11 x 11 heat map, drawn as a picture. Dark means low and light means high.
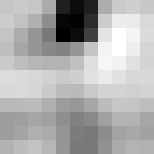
Ninth with the lowest average: top middle. Odd patch: lower, in the top middle. Stripes: none. Average level on the scale: 70%.
